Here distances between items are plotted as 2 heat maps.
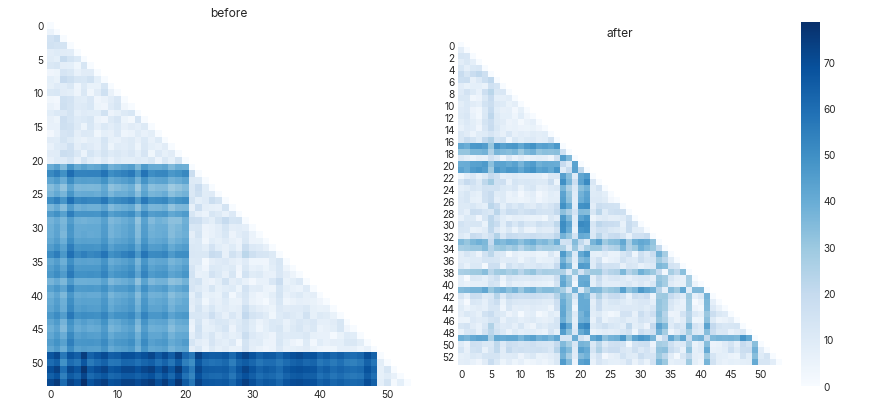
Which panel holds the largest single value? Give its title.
before
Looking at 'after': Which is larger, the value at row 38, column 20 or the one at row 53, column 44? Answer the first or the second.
the first
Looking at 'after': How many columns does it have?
54
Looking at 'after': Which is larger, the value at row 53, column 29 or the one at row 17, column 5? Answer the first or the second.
the second
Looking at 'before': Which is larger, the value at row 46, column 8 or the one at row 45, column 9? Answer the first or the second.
the first
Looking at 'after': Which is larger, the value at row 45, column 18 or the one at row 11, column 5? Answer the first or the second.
the first
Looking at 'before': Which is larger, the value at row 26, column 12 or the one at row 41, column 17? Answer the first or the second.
the first
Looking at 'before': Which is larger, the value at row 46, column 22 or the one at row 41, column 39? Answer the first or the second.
the first
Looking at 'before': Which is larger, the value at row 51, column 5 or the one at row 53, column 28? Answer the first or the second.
the first
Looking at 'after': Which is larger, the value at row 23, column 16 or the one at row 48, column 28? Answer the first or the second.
the second
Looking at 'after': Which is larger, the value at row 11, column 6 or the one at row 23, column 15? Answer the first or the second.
the second
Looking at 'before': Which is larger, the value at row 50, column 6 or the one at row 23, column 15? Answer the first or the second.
the first
